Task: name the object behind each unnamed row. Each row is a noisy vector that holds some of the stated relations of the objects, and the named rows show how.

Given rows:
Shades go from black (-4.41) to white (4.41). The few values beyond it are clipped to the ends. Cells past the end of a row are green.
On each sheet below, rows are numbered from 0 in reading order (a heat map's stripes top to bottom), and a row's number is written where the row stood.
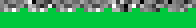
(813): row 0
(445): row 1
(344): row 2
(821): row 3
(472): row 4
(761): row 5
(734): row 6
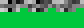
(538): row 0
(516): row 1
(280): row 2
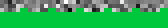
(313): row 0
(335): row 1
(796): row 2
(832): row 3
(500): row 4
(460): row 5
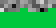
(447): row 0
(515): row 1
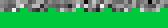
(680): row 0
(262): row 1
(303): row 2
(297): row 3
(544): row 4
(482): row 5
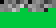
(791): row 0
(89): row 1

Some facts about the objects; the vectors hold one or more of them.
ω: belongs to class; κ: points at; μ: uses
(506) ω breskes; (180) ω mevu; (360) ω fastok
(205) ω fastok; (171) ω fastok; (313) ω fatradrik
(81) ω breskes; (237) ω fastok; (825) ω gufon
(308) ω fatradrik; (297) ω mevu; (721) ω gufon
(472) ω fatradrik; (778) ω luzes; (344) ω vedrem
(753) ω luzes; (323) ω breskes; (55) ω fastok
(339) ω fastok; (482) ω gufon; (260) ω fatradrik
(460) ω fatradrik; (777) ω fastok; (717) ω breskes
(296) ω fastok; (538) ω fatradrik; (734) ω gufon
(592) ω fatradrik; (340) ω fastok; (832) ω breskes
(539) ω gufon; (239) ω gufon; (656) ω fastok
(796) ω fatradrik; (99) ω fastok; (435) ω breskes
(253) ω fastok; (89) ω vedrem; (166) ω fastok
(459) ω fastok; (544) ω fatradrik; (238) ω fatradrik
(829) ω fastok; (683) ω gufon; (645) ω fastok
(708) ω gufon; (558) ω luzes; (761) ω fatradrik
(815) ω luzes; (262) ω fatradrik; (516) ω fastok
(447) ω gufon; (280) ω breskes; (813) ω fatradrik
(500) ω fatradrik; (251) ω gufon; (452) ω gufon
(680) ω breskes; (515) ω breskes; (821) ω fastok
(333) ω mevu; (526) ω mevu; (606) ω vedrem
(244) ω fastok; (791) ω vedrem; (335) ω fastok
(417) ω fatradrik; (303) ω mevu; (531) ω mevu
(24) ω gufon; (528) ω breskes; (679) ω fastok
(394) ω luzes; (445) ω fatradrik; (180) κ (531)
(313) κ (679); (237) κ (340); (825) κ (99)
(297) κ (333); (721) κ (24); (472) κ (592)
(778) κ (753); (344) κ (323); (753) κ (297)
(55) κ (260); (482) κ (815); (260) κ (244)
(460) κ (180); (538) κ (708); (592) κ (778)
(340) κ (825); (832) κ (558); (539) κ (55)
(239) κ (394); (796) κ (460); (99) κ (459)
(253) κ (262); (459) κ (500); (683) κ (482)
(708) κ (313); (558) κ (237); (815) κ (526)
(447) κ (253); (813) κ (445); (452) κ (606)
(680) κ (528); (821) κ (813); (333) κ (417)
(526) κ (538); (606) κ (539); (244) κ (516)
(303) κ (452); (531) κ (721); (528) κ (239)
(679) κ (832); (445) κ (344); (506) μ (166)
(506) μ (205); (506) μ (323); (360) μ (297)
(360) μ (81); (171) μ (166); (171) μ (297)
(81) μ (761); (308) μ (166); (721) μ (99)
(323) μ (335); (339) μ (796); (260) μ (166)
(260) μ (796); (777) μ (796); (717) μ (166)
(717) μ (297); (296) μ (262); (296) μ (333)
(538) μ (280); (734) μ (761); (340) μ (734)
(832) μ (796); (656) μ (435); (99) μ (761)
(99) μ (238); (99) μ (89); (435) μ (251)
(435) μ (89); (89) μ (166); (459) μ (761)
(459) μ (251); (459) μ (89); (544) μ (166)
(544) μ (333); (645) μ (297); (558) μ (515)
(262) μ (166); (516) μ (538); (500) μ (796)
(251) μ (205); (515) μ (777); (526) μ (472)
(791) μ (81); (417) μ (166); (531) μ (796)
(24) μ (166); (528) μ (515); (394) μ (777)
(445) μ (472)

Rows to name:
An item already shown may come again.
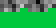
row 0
(539)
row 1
(244)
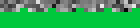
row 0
(237)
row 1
(500)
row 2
(251)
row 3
(335)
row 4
(558)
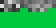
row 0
(166)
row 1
(308)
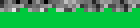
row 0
(459)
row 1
(99)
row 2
(339)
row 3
(55)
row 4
(55)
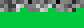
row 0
(679)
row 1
(360)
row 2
(238)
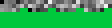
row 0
(734)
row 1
(333)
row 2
(417)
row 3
(394)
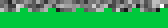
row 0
(313)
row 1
(825)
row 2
(24)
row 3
(645)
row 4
(260)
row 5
(528)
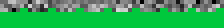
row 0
(777)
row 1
(166)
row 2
(308)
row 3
(506)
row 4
(323)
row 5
(761)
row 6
(55)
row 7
(340)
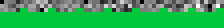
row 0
(238)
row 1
(531)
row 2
(308)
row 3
(721)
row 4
(166)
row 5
(81)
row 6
(237)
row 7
(472)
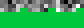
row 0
(708)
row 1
(205)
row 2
(526)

